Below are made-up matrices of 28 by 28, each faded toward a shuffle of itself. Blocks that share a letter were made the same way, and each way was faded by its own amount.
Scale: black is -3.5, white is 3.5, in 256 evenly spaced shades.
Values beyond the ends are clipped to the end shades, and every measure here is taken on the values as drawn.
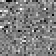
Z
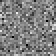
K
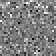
Z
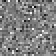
Z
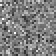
K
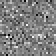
Z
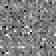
Z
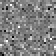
Z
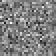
K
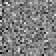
K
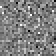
K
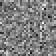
K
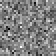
K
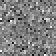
Z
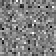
Z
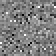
Z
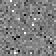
Z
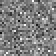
K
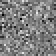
K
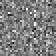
K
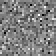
Z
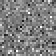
Z
